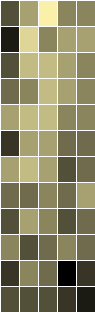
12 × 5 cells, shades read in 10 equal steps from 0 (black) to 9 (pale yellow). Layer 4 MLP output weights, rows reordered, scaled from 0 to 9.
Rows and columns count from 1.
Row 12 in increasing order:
1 2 3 3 3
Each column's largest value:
6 8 9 6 6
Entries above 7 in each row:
1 1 0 0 0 0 0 0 0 0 0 0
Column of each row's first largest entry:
3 2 2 3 2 2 2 5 2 1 2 1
